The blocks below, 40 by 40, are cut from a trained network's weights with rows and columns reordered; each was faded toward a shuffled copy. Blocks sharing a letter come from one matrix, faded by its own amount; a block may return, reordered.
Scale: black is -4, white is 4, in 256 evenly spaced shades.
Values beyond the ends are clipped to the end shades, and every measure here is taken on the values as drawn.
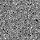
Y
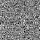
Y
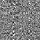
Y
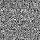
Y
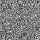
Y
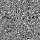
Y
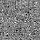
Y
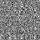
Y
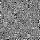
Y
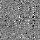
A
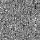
Y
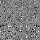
A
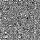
Y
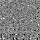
A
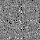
A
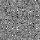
A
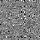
A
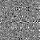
A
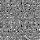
A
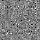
A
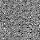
Y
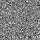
Y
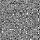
Y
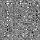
A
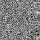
Y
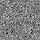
Y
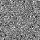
Y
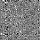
A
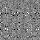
A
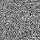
Y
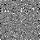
A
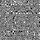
A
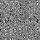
A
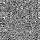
Y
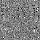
A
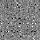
A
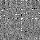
A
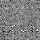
A
